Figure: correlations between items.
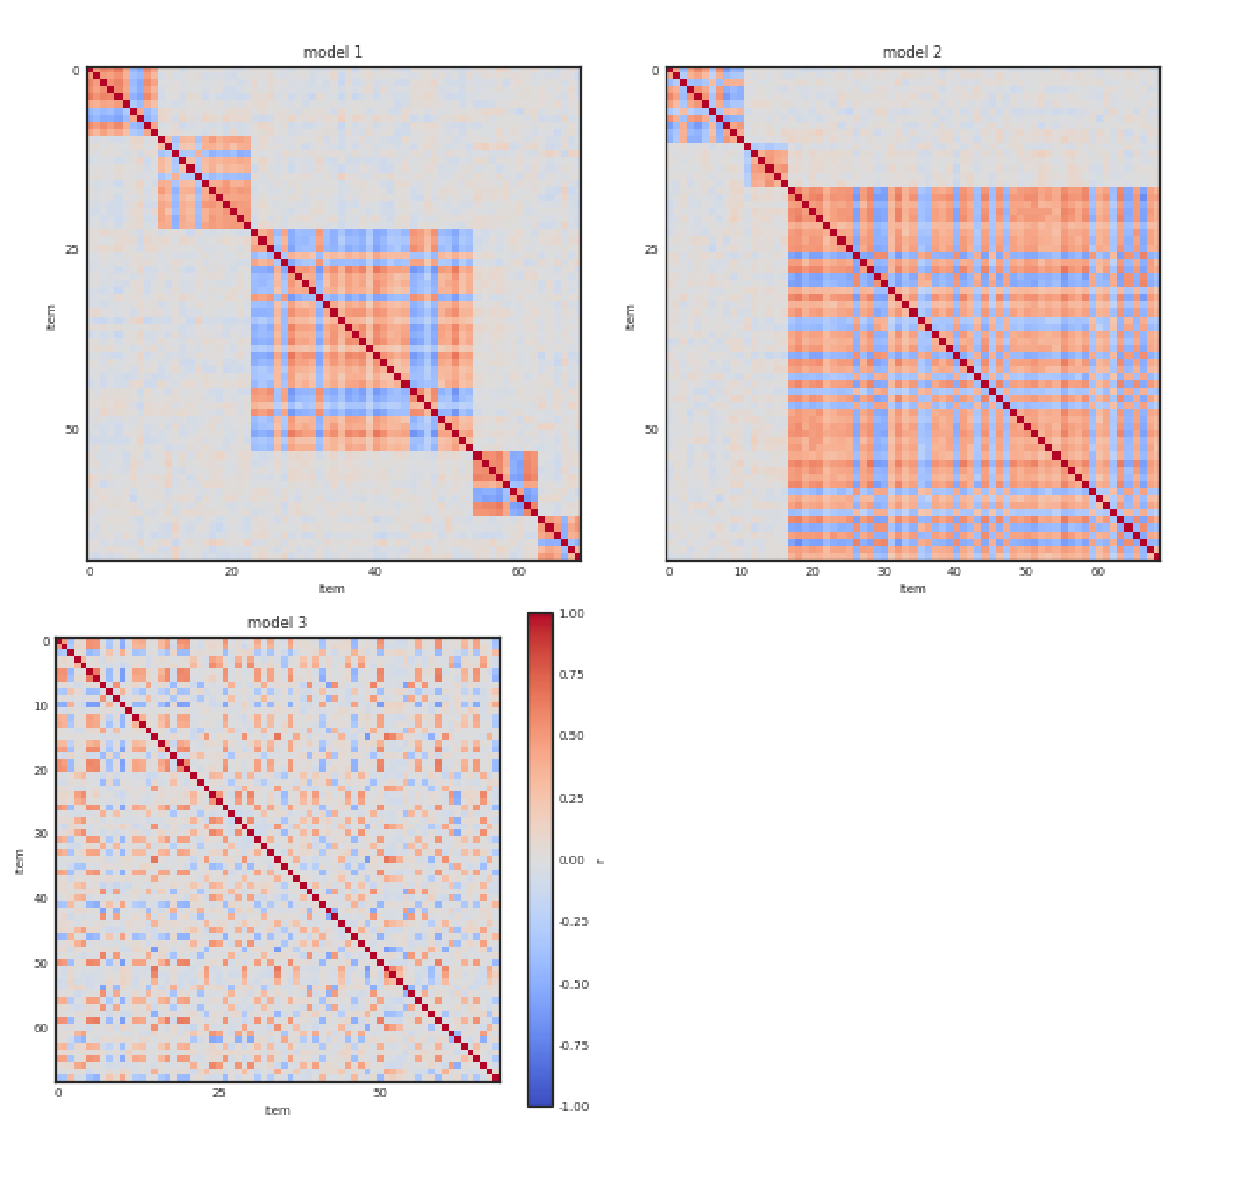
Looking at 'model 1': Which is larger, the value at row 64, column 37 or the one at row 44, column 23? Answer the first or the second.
the first
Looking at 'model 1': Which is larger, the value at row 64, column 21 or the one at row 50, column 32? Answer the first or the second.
the first
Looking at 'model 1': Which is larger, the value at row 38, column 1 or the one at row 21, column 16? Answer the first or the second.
the second
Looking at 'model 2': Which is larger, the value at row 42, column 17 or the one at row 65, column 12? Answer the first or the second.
the first
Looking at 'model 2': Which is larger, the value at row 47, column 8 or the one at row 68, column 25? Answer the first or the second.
the second
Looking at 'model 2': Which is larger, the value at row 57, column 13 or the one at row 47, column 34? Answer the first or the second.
the first
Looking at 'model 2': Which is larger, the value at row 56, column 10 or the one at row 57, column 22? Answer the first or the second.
the second
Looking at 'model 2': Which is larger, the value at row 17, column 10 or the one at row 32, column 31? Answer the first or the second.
the second
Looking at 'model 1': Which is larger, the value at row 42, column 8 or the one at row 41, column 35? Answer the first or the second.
the second
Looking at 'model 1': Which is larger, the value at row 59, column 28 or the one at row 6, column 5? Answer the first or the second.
the first
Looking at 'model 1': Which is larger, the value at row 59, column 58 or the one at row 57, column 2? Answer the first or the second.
the second
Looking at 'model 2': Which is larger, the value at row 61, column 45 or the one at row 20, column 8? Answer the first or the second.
the second
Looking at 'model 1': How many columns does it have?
69
